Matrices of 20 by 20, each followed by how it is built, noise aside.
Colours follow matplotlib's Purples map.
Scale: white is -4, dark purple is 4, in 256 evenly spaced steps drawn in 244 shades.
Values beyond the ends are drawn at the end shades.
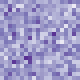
noise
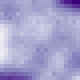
smooth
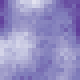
smooth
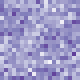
noise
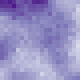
smooth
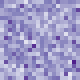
noise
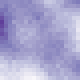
smooth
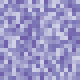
noise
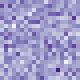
noise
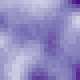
smooth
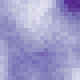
smooth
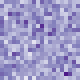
noise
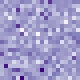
noise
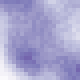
smooth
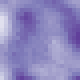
smooth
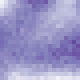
smooth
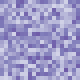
noise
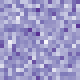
noise
